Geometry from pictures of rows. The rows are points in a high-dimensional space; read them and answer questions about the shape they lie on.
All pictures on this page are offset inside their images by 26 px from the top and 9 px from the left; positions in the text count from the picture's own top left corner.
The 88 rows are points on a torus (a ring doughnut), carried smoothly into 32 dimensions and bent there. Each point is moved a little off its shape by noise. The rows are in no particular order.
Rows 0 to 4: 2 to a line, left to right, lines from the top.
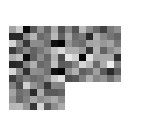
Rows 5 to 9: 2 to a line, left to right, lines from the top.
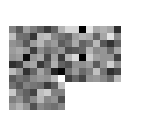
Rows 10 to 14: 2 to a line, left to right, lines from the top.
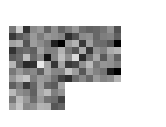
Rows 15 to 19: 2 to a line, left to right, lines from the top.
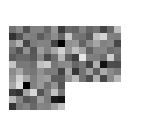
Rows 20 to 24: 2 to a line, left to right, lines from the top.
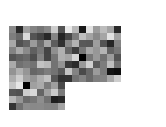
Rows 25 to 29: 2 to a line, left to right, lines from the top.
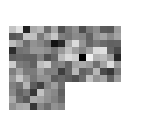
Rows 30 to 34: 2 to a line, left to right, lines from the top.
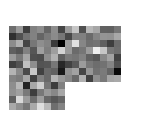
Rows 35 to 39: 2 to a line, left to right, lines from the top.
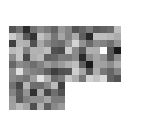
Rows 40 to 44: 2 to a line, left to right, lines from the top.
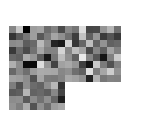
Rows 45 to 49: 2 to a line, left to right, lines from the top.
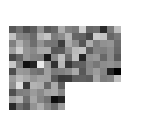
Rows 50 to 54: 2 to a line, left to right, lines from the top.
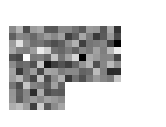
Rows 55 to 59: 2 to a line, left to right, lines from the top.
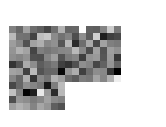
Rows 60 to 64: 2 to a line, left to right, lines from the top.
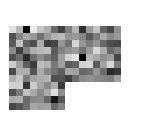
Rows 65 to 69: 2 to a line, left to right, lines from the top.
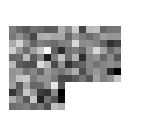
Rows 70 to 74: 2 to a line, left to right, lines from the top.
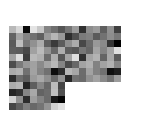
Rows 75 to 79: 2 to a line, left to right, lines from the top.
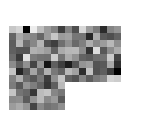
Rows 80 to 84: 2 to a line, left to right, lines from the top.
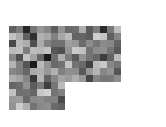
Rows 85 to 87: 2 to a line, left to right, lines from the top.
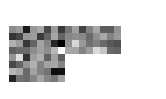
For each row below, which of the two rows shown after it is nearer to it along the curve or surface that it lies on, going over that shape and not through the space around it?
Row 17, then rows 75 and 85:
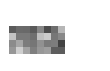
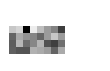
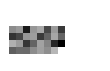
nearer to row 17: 75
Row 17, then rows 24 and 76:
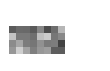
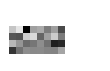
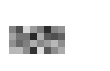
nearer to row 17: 76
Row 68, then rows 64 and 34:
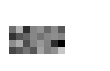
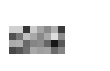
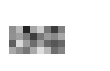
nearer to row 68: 64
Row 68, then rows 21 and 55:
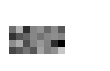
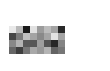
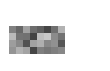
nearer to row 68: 21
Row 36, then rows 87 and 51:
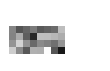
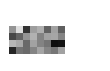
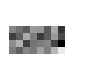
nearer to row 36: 87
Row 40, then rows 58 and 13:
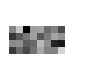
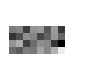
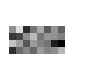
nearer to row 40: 58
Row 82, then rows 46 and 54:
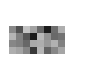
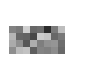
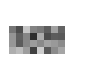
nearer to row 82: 54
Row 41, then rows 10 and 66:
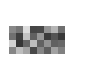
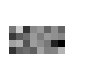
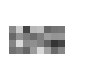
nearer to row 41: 10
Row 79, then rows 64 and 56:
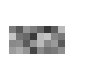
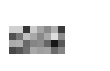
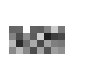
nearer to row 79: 56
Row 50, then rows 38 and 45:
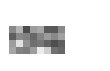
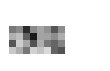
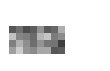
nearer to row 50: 45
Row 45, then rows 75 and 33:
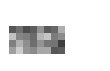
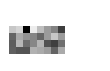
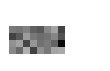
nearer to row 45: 75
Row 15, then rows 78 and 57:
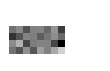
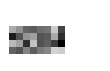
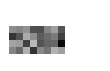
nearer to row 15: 57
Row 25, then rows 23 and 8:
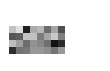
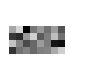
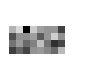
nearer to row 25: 23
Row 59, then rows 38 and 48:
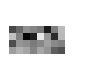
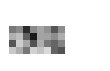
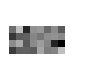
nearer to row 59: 38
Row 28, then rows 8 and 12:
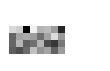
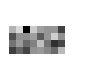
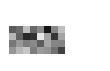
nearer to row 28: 8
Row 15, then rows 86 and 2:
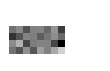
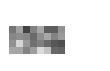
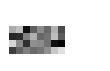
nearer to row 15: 2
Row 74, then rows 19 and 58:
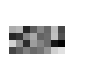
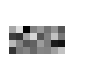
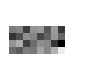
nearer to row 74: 19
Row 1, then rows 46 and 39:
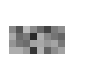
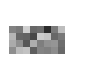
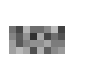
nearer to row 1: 39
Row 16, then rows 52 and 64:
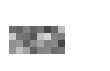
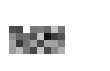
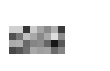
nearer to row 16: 52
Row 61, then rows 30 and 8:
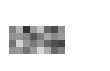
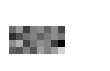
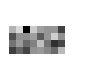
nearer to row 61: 8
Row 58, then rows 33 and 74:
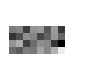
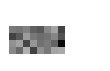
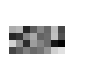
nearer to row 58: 33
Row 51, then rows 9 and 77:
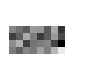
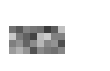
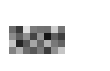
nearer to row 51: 77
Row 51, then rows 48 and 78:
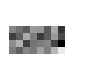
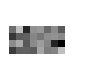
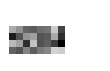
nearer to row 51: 48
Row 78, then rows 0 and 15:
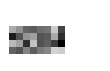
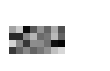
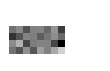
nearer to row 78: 0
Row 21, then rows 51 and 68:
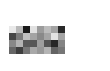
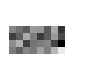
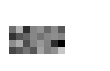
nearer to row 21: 68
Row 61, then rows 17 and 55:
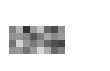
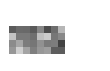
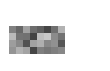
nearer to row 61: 17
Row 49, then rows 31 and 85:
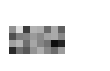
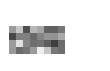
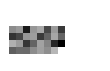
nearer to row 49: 31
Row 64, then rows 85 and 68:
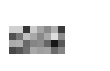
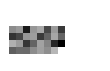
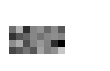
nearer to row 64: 68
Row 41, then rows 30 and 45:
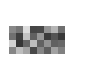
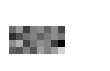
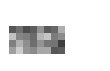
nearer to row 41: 30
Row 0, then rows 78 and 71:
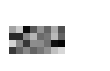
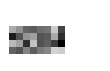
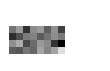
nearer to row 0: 78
